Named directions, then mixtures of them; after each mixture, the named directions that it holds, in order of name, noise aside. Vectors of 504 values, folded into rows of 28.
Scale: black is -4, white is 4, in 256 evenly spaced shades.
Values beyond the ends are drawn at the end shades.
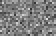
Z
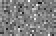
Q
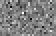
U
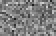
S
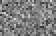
S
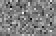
U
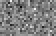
Q, U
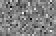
U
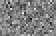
U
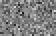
Q, S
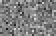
Q, S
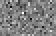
U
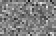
Q, S, Z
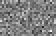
U, Z
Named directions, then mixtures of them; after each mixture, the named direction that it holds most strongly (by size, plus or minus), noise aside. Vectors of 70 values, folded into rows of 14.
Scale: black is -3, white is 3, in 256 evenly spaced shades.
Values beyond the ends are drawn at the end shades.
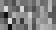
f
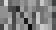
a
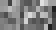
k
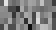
a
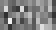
f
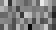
a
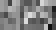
k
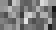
k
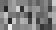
f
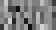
a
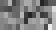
k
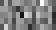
a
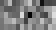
k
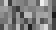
a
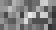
k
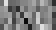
a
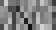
a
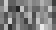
a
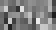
f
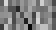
a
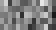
k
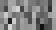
f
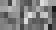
k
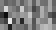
f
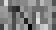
a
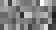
k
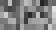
k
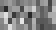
f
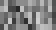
a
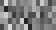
f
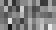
f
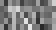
a
